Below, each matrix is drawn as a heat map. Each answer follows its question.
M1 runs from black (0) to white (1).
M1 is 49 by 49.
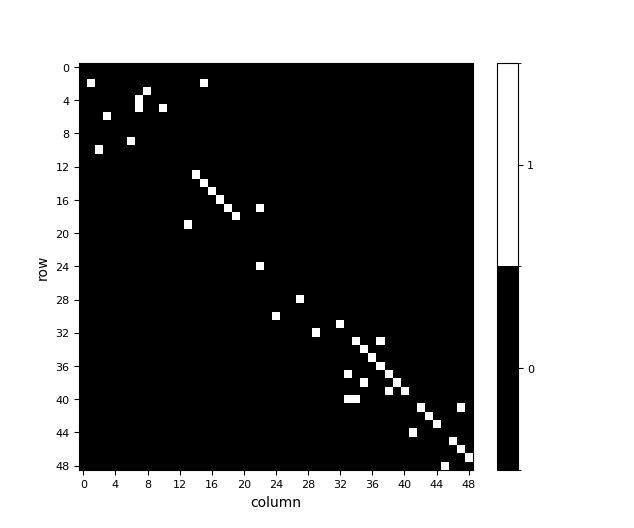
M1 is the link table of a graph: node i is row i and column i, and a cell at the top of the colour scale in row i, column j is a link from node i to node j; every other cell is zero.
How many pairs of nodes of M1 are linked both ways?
2
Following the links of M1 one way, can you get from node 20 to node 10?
no
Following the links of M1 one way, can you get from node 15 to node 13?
yes
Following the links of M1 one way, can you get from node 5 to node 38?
no
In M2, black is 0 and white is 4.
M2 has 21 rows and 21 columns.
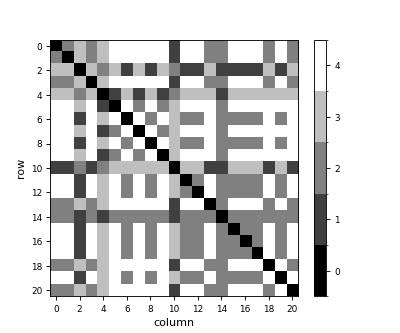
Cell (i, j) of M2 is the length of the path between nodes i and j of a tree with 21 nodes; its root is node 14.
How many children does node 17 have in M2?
0
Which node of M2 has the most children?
2
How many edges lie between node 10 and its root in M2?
1
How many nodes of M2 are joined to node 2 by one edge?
9
